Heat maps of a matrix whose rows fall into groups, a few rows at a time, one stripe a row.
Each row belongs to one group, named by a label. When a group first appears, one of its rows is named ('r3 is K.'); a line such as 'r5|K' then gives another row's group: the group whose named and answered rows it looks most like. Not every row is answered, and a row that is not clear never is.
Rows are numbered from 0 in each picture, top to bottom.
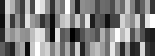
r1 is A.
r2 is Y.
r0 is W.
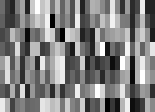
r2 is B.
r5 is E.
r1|Y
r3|A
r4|E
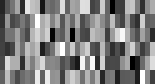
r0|A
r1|Y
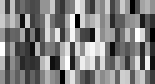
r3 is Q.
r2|B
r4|Q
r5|B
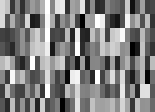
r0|E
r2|Y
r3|Y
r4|E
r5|B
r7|B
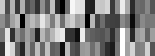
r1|E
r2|E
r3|W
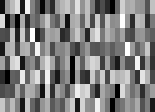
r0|A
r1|B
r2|B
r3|W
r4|Q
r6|A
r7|Q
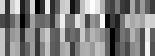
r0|Q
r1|A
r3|Q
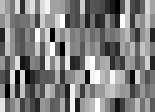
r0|E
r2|W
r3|W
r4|Q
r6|B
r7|Q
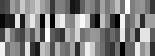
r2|W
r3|Q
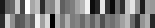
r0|A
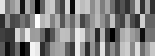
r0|Q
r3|A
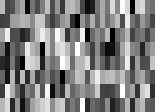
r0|B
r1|Y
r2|E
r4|A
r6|W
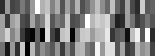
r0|Y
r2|Q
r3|B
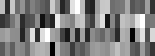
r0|B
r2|E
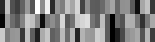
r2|Q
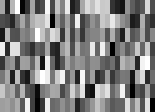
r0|Q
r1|Y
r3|Q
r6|B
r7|Q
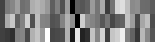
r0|Y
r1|W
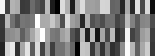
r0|Q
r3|W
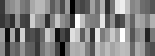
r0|Y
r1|A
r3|B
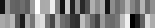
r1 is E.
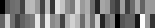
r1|W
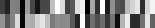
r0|A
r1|E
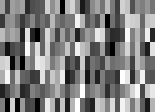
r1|A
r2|Q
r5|E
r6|A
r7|B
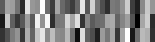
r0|E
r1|W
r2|E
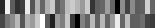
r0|W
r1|Y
